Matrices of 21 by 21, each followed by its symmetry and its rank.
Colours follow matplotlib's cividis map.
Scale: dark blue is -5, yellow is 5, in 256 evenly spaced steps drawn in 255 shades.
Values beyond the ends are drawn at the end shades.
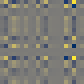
neither, rank one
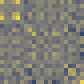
symmetric, rank three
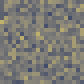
neither, full rank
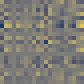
neither, rank three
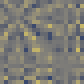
antisymmetric, rank two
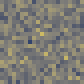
neither, full rank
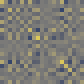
symmetric, rank three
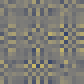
antisymmetric, rank two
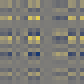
neither, rank one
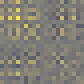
symmetric, rank three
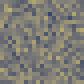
neither, full rank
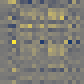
neither, rank three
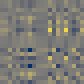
antisymmetric, rank two
